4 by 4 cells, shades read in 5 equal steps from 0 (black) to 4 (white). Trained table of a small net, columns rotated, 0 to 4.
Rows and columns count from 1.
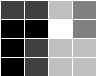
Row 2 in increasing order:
0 0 2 4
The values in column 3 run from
3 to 4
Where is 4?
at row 2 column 3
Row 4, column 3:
3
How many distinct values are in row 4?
3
